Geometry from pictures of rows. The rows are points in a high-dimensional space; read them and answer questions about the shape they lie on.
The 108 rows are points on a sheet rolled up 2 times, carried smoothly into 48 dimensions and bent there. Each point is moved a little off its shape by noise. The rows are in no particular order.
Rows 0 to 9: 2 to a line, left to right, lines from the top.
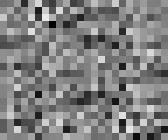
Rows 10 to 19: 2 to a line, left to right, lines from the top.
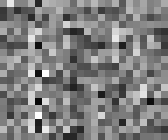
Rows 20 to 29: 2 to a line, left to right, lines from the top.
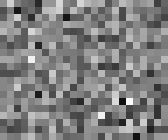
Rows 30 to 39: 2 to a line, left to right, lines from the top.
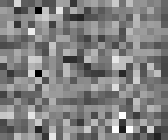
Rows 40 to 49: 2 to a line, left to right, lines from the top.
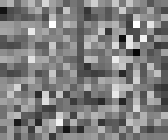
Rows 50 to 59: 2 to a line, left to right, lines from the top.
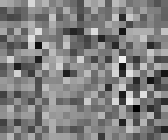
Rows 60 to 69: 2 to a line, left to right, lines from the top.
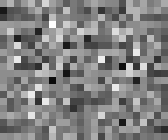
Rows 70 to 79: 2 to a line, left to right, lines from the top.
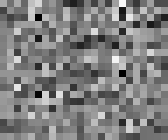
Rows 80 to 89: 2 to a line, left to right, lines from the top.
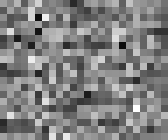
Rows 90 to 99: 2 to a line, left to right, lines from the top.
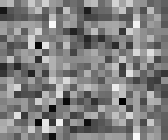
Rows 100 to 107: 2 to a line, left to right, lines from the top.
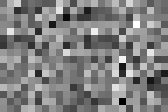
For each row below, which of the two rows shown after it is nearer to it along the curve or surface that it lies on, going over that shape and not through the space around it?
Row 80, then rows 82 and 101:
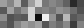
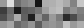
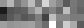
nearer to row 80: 101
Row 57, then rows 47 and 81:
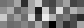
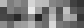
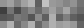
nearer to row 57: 47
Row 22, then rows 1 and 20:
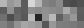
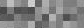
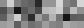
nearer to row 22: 1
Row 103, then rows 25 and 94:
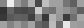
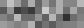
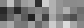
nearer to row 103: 94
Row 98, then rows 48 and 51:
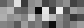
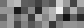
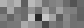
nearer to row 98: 48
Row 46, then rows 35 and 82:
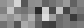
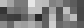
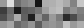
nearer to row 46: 35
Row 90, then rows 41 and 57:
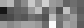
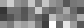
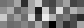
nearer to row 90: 41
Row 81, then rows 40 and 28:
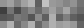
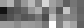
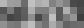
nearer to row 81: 28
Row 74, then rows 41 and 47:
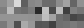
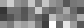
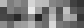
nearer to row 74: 47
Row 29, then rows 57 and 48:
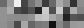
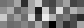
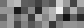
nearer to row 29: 48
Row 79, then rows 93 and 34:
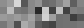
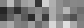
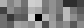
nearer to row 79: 34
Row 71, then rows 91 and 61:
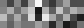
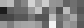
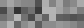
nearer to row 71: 91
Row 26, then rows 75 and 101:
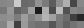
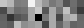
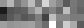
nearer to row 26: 75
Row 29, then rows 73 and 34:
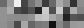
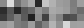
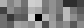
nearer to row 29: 73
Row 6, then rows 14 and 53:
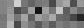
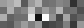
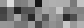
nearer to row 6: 14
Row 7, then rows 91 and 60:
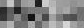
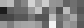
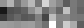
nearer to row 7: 60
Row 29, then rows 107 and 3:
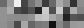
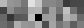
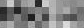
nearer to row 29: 3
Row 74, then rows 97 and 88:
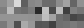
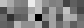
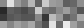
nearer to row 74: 97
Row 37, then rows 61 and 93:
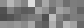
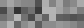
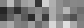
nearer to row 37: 61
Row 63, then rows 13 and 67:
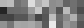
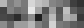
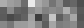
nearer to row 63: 13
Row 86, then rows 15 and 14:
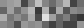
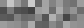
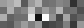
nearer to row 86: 14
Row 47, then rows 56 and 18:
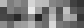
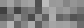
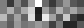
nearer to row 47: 56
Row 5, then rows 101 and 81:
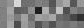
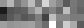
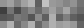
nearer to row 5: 81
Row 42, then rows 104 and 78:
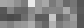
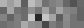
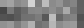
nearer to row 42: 78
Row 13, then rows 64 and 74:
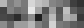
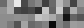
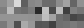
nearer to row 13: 74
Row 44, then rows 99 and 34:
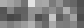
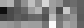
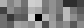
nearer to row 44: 34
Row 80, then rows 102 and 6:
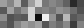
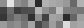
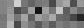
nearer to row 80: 6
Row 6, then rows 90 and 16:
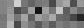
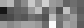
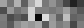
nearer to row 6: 16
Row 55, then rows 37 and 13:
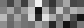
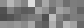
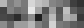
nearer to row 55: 13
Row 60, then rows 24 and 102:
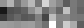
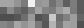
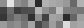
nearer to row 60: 102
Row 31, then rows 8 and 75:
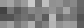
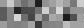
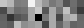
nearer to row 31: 75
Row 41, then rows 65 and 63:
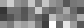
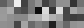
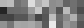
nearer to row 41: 63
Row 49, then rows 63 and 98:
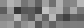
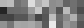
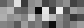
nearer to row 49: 63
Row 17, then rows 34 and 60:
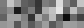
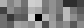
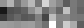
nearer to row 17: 60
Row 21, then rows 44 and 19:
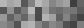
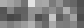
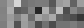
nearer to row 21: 44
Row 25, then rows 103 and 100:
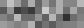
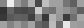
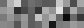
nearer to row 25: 103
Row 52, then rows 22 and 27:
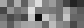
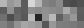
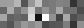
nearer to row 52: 27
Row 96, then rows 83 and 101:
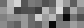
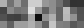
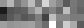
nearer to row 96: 101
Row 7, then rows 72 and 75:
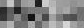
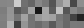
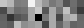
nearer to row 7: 75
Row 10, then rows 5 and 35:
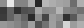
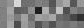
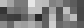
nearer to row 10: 35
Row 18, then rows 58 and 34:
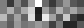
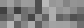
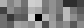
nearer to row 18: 34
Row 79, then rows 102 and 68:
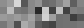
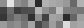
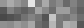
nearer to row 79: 68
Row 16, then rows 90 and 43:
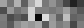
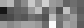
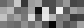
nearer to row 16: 90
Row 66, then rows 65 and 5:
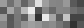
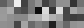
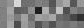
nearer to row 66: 5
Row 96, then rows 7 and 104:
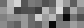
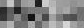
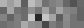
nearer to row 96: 7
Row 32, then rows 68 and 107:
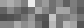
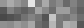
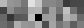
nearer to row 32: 68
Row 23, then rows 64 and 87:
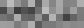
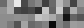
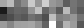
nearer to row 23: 87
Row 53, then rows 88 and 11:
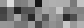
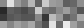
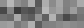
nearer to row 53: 88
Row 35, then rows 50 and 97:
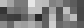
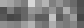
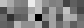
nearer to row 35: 97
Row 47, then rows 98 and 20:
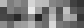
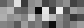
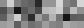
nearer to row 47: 20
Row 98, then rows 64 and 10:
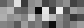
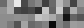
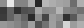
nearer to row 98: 64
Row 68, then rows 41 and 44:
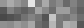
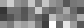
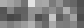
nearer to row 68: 44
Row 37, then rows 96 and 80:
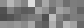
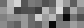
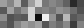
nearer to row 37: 80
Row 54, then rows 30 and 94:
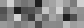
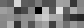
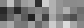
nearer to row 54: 94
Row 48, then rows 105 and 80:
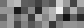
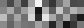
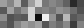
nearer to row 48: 105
